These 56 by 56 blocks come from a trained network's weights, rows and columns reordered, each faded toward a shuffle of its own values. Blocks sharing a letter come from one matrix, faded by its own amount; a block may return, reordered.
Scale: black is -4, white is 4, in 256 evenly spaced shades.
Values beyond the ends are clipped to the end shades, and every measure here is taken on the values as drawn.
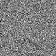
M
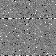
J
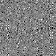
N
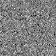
M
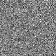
M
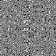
N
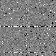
J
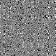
N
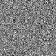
M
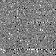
J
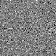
M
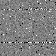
J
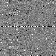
J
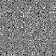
N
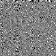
N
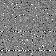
J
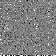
J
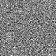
M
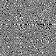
J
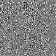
N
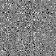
N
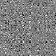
N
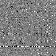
J
